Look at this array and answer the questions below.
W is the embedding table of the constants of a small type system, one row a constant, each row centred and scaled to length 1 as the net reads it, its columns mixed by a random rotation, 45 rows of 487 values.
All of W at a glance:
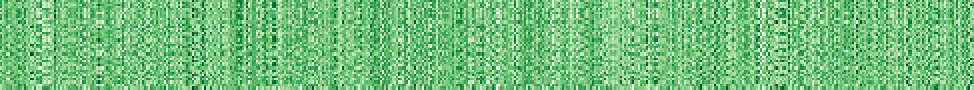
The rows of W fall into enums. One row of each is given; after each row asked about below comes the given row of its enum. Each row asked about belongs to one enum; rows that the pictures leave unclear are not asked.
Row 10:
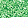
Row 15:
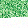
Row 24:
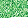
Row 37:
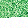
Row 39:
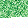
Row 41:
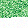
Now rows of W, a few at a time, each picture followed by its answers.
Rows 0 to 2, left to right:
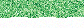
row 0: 24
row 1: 15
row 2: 41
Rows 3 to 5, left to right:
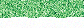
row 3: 15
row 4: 37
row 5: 24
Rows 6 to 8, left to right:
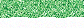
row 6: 10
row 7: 24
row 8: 24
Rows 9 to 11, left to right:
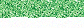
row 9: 15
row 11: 10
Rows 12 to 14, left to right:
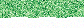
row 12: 15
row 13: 39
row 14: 41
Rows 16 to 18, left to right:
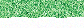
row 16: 37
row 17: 24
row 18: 15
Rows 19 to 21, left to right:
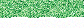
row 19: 41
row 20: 41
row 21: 24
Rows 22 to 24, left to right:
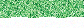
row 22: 39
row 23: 15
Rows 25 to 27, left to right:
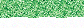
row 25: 10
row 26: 39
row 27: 39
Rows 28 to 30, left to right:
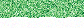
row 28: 24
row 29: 41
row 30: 37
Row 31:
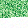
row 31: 15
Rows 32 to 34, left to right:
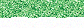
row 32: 41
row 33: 10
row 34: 10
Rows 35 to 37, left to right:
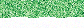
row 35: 15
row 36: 39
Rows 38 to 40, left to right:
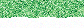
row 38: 41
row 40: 41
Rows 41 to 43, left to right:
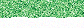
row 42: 10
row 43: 37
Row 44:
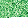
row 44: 37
